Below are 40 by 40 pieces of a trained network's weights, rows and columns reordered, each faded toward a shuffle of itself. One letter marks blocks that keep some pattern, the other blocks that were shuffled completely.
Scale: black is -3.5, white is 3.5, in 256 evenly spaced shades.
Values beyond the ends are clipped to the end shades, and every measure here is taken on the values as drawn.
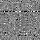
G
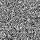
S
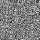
G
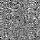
G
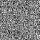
G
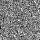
S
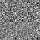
G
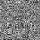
G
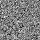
S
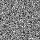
S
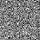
G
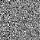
G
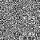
G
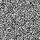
S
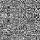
G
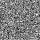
S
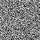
S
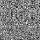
G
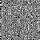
G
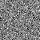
S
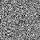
G
